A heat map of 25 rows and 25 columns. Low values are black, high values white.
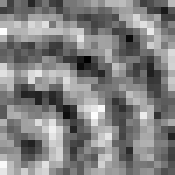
Overall the values sit about 50% of the way up the scale. Rings spread out from the bottom left. The ninth with the highest average is the bottom left. There is no overall slope.
